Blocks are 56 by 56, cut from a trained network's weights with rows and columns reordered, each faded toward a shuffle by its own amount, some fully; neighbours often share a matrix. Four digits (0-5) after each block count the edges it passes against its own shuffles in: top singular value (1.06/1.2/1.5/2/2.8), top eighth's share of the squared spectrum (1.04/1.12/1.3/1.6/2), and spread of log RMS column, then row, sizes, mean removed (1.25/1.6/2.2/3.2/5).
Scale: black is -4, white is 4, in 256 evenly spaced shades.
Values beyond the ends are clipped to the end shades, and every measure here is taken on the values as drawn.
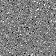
0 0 0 0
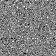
2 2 0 1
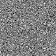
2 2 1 1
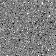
0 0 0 0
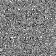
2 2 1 1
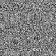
3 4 1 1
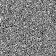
0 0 0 0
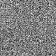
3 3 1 1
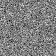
0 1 0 0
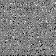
2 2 1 1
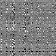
3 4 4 2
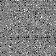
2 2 2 0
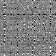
3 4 3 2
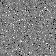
0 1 0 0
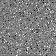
0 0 0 0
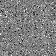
0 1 0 1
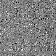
2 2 0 2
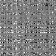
3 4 1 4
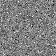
0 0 0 0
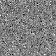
2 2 0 0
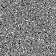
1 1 0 0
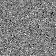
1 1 0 0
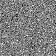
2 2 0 0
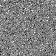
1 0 0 0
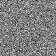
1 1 0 0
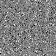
1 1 0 0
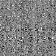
2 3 0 2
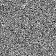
1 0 0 0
